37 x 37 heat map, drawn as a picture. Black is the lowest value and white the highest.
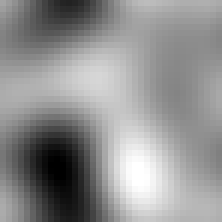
The top right is the calmest part. Values change most from cell to cell in the bottom middle. The ninth with the lowest average is the bottom left.
